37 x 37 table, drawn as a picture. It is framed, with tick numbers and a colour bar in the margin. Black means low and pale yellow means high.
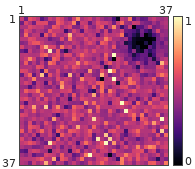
The ninth with the lowest average is the top right. No single row or column stands out from its neighbours. There are no regular stripes. The distribution is heavy-tailed on both sides. A single dip lies in the top right.
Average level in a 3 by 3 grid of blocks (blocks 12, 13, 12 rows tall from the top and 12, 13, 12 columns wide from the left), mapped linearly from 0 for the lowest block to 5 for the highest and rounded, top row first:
5 5 0 | 5 5 5 | 4 5 5
